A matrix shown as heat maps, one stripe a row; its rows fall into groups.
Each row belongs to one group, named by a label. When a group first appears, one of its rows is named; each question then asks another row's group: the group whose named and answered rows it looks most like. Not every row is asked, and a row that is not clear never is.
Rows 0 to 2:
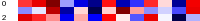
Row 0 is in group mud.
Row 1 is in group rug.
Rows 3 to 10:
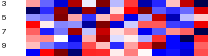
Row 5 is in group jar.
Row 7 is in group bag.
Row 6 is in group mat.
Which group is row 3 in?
bag
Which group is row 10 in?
rug
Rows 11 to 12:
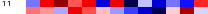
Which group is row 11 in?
mud
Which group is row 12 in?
bag
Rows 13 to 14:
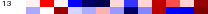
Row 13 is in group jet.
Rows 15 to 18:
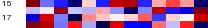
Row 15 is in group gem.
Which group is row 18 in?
gem
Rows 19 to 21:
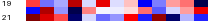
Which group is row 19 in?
bag
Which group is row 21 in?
gem
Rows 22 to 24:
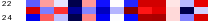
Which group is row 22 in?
jet
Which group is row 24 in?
jet
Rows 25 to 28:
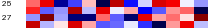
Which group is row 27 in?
jet
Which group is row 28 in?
bag
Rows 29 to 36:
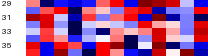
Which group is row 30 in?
rug
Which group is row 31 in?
gem
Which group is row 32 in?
jet
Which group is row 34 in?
jet
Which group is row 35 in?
jar
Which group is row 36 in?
jar
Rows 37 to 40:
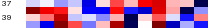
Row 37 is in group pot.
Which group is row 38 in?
mud
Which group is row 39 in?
mud
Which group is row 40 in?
jar
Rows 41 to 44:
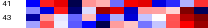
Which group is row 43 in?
jet
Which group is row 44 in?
jet
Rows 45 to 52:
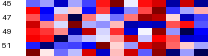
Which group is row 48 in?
bag
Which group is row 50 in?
gem
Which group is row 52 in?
gem
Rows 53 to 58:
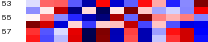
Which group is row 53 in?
mat
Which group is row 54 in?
rug
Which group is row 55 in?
pot
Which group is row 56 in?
gem
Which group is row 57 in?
bag
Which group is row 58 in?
bag
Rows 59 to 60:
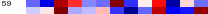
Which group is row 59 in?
jar
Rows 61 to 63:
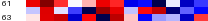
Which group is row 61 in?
mud
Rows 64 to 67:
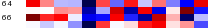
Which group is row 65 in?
pot
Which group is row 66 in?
mud
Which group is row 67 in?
pot
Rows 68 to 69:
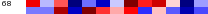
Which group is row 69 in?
rug
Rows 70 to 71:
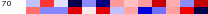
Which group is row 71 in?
bag
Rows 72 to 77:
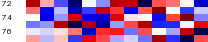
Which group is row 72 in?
gem
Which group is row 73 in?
jar
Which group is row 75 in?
rug
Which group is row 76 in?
pot
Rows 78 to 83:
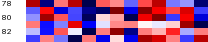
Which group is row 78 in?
jar
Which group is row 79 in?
pot
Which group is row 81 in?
bag
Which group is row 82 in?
jar
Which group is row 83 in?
jet
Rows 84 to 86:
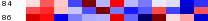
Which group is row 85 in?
mat
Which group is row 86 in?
gem
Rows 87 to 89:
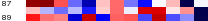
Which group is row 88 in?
pot
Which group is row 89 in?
gem
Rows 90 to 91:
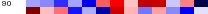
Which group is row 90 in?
pot
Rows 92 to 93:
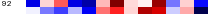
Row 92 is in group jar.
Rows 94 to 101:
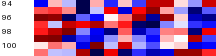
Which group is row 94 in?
jet
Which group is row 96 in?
gem
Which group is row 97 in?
mud
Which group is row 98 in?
mud
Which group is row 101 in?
bag
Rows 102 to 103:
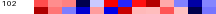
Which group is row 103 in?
gem
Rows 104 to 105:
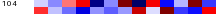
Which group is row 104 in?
pot
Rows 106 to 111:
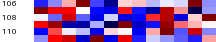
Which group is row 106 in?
bag
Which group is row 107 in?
mud
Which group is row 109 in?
gem
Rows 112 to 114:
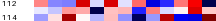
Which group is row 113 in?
pot
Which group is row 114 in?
mat
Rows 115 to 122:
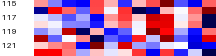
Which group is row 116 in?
jet
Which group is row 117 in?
pot
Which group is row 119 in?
rug
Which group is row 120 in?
mat
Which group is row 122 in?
gem
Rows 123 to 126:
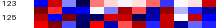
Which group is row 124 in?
gem
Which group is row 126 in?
gem
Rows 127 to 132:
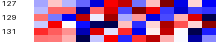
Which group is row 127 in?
jar
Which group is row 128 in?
rug
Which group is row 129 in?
bag
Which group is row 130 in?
jet
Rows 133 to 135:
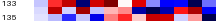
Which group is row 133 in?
rug
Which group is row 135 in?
pot
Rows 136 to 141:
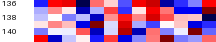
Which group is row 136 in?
rug
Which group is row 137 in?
mat
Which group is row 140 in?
pot
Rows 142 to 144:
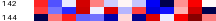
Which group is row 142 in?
bag
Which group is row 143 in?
bag
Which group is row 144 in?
jet
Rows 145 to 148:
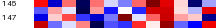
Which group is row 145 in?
rug
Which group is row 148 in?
mat
